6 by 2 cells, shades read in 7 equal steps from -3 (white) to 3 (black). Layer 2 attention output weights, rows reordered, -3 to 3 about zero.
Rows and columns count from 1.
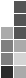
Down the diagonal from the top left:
-3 1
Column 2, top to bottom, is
1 1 1 -1 -2 -1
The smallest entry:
-3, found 2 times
